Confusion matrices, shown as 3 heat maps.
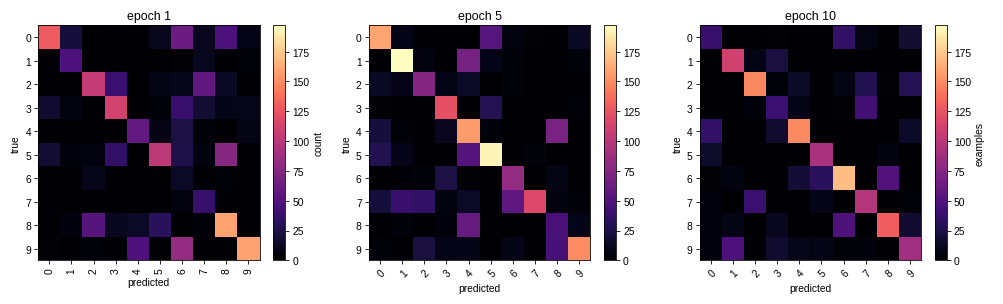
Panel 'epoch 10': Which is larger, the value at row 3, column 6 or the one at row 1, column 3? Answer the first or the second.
the second
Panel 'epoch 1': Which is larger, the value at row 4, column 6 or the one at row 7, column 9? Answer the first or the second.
the first
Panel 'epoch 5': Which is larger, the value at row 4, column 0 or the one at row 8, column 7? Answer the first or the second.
the first
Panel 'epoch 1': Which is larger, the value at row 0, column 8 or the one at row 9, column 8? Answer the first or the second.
the first
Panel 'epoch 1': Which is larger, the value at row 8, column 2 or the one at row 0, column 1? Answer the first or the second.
the first
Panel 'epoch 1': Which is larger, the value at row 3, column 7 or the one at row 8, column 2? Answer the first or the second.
the second
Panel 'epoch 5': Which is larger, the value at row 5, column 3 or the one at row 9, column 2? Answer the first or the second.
the second
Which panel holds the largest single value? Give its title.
epoch 5
